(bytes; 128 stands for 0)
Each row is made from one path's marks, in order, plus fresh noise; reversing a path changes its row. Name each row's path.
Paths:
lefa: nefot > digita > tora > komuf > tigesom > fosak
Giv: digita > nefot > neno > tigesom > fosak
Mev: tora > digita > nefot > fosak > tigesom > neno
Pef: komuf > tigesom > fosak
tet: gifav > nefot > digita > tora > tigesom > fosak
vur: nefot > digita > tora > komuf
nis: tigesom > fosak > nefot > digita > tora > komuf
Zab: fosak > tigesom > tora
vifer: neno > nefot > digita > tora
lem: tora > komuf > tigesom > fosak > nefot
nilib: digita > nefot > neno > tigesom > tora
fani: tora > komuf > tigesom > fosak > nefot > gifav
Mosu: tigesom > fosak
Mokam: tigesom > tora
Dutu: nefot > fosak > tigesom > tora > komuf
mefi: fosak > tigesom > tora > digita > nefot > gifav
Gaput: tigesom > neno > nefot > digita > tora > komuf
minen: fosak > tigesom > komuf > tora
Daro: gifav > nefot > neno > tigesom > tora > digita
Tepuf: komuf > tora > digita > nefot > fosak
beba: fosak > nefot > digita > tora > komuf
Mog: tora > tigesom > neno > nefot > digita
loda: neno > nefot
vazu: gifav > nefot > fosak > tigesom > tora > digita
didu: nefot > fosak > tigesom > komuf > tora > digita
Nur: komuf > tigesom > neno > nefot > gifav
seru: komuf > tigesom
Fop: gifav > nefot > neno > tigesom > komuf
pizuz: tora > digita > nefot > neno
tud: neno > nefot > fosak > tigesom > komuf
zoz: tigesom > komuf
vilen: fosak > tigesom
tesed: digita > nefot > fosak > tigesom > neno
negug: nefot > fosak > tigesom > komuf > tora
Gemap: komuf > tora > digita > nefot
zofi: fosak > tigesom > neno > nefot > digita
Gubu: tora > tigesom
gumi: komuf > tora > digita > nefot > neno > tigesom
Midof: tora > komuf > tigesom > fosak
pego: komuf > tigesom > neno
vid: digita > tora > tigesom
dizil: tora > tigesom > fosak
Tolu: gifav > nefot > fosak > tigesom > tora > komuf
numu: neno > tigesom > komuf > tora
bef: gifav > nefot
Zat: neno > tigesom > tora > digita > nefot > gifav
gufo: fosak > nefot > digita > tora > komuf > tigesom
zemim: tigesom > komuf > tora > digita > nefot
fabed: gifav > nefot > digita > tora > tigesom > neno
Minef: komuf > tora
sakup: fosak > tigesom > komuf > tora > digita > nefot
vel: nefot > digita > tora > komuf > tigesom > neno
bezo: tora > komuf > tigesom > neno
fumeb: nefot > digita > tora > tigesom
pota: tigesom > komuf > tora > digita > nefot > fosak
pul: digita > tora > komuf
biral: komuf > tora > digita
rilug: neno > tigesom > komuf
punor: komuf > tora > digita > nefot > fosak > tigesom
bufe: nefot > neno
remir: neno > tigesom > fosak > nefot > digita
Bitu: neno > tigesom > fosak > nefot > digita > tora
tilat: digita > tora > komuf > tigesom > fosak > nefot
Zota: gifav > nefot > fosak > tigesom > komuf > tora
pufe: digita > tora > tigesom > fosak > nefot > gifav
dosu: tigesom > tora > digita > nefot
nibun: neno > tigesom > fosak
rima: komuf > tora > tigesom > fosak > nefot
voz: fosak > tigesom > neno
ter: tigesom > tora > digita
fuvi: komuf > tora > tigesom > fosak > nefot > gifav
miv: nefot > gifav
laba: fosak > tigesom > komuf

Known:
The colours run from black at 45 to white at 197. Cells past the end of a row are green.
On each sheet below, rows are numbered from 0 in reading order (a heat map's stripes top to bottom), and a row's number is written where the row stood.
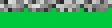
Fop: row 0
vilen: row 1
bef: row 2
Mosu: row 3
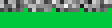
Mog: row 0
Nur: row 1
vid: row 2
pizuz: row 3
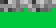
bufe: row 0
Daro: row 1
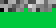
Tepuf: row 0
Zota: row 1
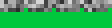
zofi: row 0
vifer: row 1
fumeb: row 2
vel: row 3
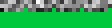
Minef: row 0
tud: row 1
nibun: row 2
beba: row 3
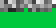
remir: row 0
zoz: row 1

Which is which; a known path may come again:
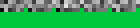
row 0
Pef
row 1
biral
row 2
pul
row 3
negug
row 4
pota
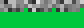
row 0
vazu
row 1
pego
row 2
Mosu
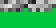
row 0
vilen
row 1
bef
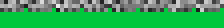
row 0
Gubu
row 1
fumeb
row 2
tilat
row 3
fani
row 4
lefa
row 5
nibun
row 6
voz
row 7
rima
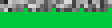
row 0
fabed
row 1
minen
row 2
vifer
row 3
Mog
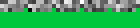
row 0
Zota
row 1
Gemap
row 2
nis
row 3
didu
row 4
mefi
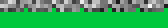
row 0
numu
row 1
pufe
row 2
Nur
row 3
beba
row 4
Midof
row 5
vid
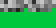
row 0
laba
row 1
Daro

